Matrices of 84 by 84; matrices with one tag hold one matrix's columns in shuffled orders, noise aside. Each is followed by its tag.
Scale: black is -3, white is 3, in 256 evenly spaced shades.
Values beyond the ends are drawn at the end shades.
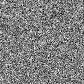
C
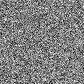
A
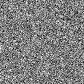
C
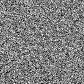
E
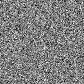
C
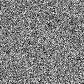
A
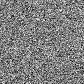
E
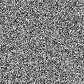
A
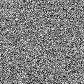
E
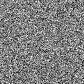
E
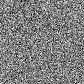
C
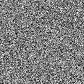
A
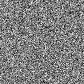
C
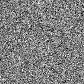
C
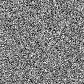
C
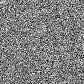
E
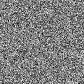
A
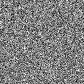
C
